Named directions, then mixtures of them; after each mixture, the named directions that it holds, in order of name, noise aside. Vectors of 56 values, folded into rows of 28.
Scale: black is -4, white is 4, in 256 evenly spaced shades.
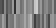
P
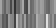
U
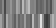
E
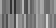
U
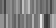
E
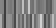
E, U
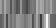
E, U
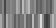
E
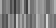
U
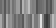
E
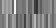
P, U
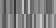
E, U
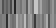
P, U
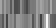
E, U
